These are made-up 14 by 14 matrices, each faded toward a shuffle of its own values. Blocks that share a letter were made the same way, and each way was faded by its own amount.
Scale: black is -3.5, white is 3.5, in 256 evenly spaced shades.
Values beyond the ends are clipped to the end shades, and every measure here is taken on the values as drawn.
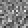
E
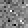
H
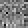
E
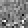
E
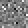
H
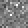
H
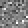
H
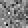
H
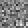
E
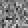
E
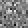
E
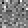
H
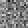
E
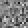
E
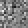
E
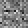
E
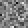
E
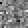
H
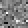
H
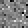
H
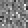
H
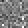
H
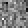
E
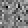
E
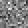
H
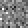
H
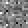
H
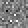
H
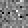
H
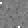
H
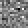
E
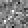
H
